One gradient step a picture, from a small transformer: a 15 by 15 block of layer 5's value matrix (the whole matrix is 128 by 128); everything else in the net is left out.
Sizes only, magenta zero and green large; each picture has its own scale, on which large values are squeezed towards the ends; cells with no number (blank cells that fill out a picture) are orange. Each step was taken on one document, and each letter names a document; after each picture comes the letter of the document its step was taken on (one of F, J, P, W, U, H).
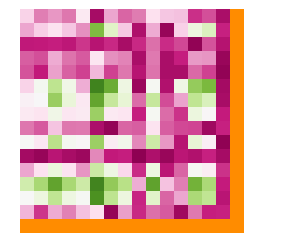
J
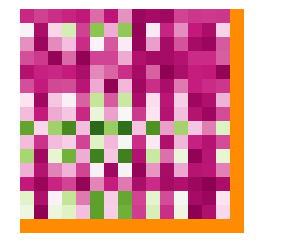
J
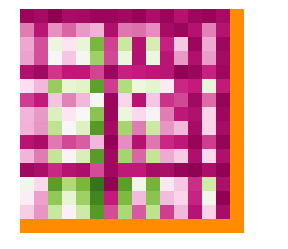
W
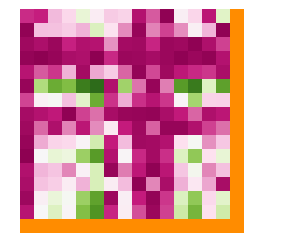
J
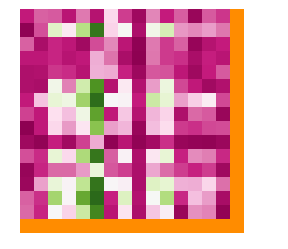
J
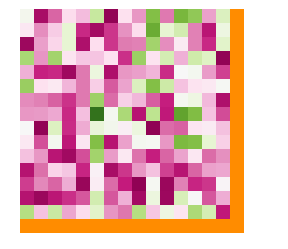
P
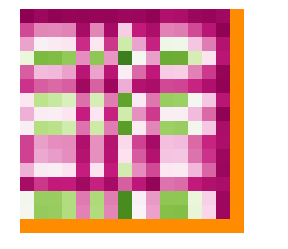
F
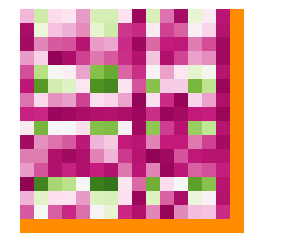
J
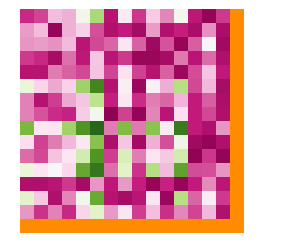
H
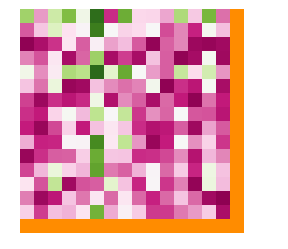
P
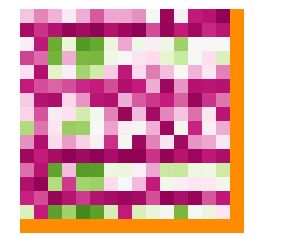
F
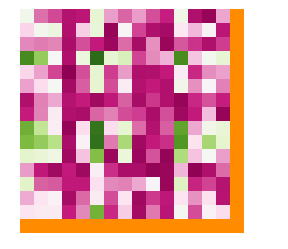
P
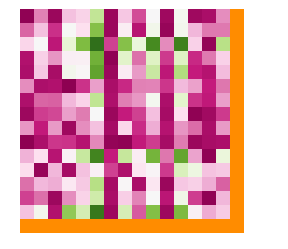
W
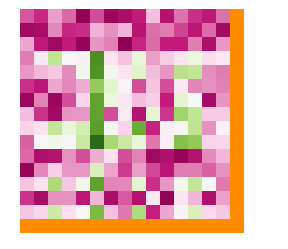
P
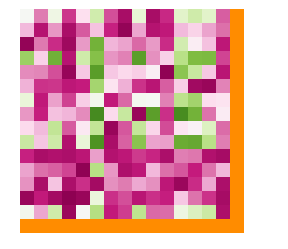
P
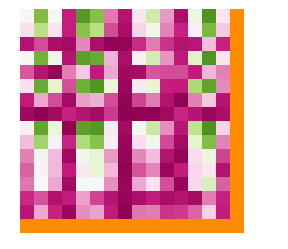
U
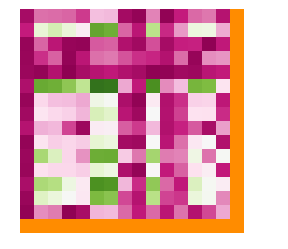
J
